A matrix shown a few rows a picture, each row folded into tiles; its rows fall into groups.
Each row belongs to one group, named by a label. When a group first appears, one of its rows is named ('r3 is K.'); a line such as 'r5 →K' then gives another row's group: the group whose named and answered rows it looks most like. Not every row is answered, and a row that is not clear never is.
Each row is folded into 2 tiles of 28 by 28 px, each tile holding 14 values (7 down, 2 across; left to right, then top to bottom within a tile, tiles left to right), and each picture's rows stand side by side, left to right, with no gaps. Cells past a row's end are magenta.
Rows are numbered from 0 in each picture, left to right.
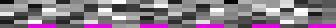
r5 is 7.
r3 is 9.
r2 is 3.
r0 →9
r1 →9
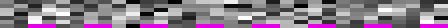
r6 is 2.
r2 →7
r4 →3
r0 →2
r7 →2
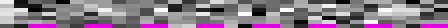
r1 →9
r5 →2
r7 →7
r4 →7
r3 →3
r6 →9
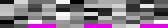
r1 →3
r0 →9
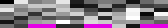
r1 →7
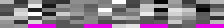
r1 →9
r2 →3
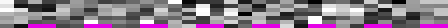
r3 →3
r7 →9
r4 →2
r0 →7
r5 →2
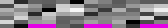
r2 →2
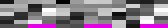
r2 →2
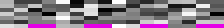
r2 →3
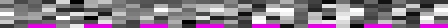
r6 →7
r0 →2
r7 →2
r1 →3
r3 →2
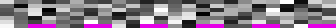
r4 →9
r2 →2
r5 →3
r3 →7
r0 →3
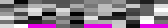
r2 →2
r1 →2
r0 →3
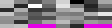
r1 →7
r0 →3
